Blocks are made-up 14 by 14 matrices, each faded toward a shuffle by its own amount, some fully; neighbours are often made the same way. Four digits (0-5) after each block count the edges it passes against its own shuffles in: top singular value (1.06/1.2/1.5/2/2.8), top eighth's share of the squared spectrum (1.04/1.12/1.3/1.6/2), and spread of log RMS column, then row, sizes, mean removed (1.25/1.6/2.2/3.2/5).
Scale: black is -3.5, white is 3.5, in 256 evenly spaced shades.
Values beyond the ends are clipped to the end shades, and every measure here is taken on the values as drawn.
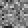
2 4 0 2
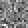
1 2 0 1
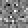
0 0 0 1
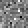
0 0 0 0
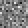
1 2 0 0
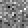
0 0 1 0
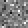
0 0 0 0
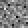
0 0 0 0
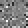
2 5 1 0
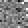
2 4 1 1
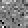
0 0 0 0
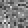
2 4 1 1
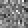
2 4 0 0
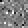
0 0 0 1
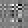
3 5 2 3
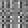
3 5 3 3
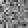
2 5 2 0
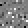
0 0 0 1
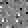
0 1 1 0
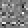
3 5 1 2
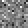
0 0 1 0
